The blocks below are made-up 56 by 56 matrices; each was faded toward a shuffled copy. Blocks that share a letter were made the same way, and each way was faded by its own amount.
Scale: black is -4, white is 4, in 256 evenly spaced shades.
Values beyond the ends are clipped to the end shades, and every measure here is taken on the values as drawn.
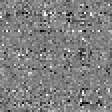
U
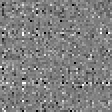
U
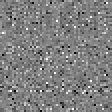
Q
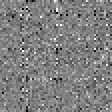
U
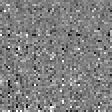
U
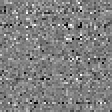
U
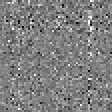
U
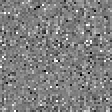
Q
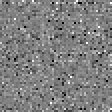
Q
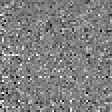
U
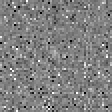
Q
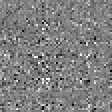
U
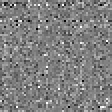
U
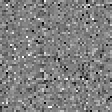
Q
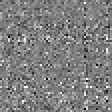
U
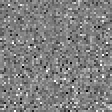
Q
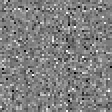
Q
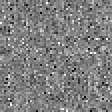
Q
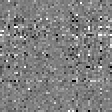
U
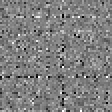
U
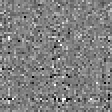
U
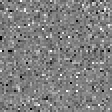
Q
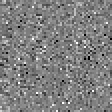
Q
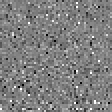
Q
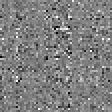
U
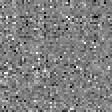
Q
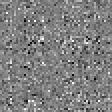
U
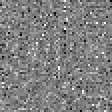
Q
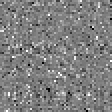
Q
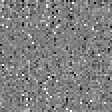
Q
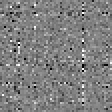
U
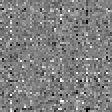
U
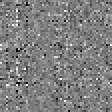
U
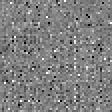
Q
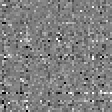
U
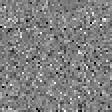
Q
